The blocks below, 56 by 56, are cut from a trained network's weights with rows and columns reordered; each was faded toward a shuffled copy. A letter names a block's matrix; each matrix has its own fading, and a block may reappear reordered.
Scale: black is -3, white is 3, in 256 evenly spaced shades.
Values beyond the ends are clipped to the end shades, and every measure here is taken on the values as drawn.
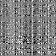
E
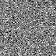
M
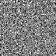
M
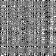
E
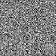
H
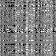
E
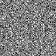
H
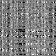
E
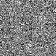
H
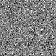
M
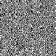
H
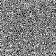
M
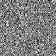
H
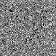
H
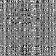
E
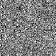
H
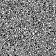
M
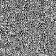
H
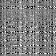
E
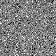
M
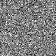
M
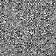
H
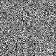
H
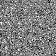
M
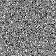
M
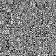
H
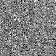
M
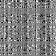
E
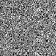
H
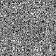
H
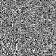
H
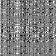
E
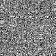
H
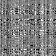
E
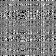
E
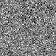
M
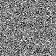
M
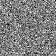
M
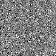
M
